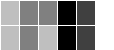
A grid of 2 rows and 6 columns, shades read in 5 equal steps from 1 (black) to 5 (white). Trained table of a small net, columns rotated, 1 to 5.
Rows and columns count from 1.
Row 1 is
4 3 3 1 2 5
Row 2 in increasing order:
1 2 3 4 4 5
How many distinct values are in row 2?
5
